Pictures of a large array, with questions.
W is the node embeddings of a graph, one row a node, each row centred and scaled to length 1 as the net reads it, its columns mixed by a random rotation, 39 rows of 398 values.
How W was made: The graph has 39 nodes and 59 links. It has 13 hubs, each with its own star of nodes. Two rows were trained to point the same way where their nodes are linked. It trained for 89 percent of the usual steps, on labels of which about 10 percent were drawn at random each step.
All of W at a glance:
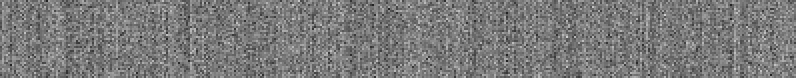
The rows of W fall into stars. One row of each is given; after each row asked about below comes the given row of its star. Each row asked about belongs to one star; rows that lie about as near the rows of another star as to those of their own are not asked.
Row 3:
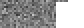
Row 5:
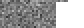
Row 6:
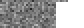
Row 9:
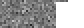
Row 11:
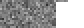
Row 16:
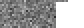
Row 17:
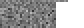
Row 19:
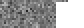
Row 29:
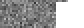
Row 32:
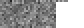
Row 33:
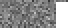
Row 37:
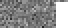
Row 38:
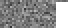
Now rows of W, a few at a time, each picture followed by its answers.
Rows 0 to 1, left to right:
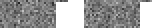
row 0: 29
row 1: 5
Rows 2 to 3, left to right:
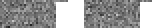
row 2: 9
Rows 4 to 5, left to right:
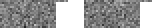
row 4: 17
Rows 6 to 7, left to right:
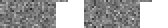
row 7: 38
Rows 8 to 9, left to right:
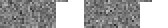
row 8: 19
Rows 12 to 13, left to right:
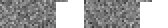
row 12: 17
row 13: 6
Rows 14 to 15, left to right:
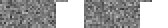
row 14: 11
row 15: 29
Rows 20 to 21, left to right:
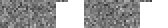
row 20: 5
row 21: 33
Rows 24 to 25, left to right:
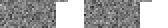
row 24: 37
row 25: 11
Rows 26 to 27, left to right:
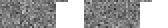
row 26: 29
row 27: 3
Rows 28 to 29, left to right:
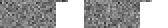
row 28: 5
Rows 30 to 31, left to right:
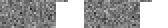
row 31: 16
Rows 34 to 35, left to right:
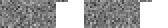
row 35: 11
